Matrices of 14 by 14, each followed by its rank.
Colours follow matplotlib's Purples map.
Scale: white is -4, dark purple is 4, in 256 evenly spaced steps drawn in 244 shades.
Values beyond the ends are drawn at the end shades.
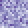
full rank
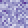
full rank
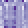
two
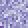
full rank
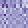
two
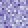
full rank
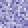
full rank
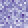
full rank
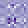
two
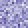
full rank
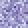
full rank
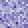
full rank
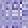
two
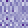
two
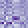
two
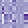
two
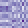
two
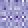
two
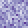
full rank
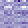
two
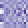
two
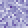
full rank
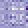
two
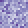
full rank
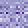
two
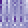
two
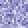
full rank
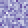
full rank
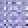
two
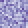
full rank
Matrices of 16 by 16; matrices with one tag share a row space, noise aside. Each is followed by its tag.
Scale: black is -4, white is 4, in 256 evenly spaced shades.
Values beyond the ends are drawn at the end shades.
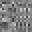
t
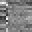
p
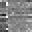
p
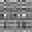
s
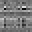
s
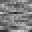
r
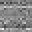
s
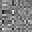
t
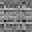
s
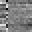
p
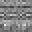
s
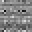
s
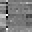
p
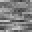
r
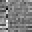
p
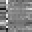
p
